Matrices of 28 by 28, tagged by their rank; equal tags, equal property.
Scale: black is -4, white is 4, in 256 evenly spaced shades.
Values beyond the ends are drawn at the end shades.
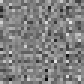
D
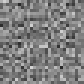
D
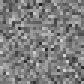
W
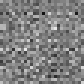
D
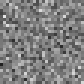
W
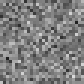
W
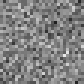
W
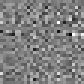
D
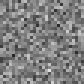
W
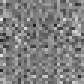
D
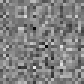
D
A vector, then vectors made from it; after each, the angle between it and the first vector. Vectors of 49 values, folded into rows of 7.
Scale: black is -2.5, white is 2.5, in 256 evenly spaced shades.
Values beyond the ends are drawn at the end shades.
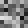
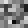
orthogonal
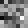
nearly opposite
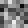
partly aligned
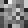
partly aligned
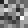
nearly opposite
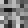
partly aligned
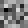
partly aligned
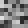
partly aligned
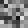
nearly opposite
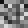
partly opposed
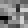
partly opposed
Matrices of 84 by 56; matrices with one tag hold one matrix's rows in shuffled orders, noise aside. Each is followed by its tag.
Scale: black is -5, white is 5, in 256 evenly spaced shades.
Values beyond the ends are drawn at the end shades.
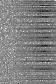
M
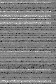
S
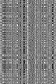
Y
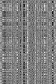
Y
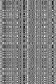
Y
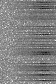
M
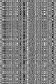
Y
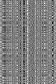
Y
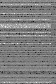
S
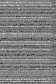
S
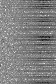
M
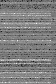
S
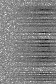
M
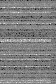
S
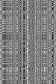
Y
